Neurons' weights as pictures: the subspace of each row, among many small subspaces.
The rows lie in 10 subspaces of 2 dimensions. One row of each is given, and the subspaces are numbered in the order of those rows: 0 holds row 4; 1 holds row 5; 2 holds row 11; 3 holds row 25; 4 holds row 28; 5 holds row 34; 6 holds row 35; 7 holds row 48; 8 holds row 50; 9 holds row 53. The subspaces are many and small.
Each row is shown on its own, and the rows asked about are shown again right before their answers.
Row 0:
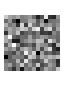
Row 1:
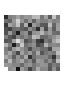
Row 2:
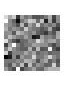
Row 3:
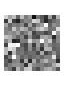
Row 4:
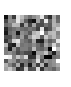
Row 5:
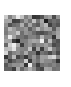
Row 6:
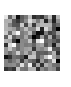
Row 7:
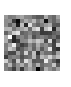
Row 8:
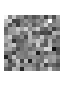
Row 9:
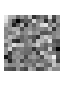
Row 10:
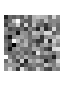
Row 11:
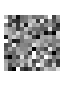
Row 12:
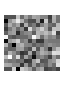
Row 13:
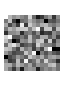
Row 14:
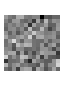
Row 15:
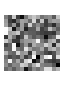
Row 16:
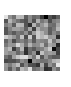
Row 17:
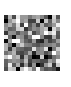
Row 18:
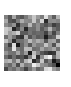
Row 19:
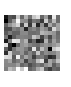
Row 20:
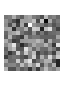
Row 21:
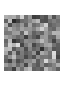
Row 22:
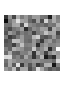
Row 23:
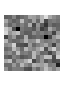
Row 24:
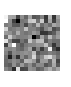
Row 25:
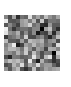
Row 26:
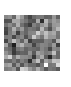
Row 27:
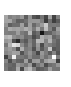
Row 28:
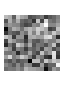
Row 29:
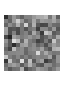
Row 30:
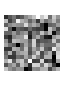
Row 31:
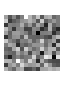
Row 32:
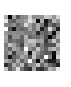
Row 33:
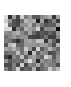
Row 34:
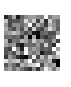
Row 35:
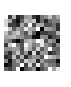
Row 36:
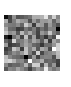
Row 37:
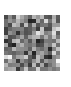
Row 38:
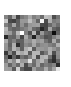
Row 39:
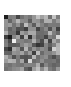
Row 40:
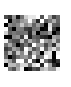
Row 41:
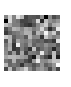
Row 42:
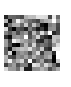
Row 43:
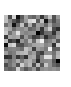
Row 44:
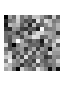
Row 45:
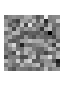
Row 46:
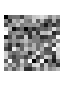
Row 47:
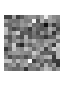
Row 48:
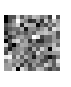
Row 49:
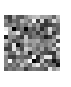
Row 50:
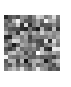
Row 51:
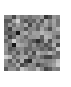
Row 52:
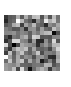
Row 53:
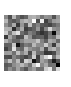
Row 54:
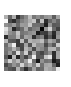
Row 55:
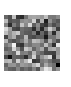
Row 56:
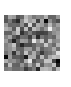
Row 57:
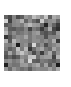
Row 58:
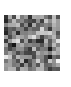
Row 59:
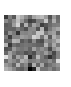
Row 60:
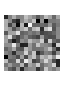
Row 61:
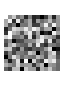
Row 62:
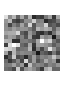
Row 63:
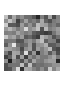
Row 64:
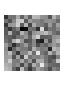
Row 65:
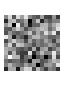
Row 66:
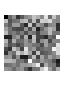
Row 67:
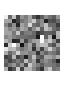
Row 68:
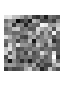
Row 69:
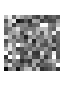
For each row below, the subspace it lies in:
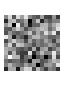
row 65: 2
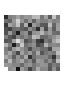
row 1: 6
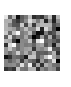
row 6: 0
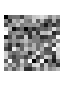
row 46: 9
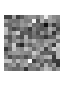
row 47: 4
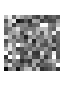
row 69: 2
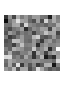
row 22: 2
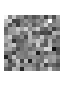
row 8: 9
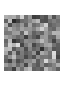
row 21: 1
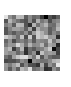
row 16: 5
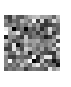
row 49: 9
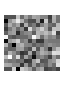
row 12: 7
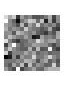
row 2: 7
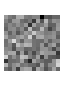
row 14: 5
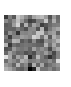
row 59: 0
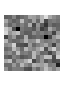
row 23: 4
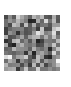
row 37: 0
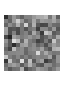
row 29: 4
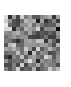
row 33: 6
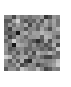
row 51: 4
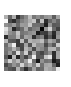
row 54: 3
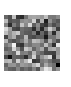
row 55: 4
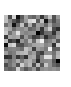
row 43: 0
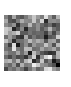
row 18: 9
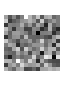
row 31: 0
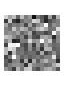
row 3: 1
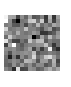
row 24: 7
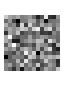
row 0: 8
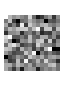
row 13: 8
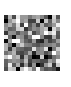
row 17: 2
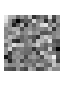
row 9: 2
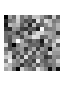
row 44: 6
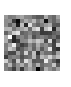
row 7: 8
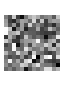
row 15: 9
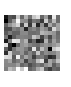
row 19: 7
